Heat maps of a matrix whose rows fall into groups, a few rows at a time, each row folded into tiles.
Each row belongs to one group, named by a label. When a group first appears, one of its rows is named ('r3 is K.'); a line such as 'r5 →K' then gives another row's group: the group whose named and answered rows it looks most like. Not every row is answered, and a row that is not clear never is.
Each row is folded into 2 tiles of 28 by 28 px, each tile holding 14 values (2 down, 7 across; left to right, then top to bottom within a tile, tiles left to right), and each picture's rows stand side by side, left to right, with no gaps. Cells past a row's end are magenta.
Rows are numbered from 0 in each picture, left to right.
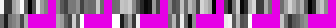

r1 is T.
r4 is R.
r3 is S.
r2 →T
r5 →T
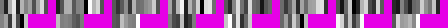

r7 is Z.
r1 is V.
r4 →R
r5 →S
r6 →R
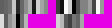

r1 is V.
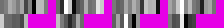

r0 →T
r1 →V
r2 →S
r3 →S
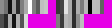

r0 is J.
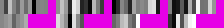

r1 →T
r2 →Z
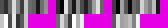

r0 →R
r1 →Z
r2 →Z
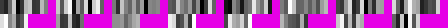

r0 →R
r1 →S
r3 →T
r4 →Z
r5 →V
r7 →J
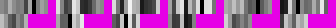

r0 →T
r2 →J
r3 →S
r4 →T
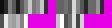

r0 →Z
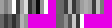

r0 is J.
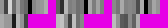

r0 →V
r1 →V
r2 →T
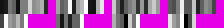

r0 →Z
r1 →J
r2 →T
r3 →R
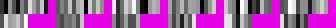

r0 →Z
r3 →J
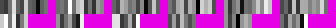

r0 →R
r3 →S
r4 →V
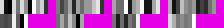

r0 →S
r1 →S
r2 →J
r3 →R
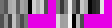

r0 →S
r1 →R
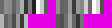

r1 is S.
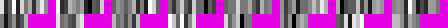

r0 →S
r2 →T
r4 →R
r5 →V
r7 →T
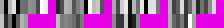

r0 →V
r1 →V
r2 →S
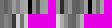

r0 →J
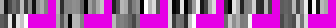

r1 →V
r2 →V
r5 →J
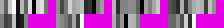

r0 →S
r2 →V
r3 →J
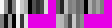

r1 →V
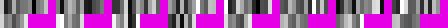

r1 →R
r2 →R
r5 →V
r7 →V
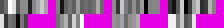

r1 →Z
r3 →R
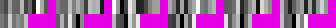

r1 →S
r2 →T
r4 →R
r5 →T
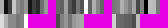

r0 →R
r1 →Z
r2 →T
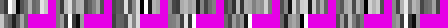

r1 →S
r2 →J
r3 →J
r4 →J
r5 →J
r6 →S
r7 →S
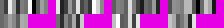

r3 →T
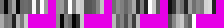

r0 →V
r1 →J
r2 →T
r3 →Z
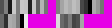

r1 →T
